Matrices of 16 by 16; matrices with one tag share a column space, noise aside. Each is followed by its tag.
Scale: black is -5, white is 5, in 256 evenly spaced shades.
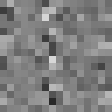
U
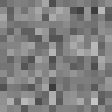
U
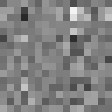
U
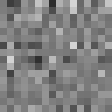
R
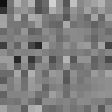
R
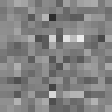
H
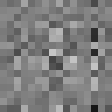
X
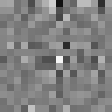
R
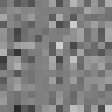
X
